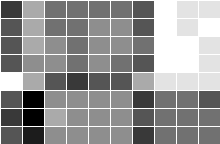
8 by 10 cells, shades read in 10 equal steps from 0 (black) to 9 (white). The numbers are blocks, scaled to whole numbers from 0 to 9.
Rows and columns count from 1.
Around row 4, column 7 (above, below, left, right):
4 6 4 9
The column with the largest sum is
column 8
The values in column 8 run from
4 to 9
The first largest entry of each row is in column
8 8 8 8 1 3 3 3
